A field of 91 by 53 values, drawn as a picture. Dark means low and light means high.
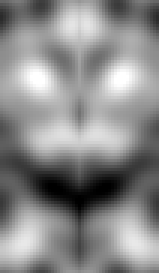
Ninth with the lowest average: bottom middle. Lone odd cells: none. Mirror symmetry: left to right.
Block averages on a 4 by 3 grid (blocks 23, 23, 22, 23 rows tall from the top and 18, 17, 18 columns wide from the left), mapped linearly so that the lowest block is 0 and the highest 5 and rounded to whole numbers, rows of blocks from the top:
353
555
000
414
